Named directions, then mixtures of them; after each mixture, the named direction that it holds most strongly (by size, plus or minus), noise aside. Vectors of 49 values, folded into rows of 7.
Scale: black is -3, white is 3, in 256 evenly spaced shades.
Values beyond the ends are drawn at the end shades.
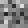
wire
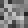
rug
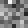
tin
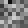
tin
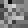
rug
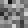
tin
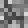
rug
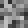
rug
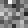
tin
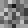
tin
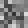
rug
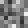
tin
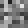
wire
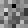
tin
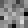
rug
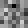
tin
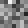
tin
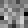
rug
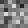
wire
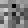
wire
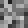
rug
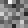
tin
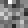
tin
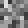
rug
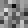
tin
